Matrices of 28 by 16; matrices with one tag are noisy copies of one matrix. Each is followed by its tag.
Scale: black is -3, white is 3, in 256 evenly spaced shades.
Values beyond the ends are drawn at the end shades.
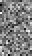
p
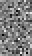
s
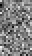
p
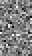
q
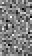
q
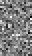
q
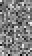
p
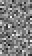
q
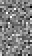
q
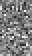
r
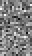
r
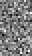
s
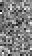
p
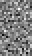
s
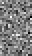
q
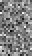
p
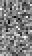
r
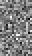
q
